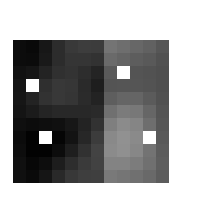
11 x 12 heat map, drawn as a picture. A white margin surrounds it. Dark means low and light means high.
The right part is higher, past a seam about 60% of the way across. The bottom right is the ninth with the highest average. There are four isolated cells, each far higher than the cells round it. On average the colour sits 30% of the way up the scale.
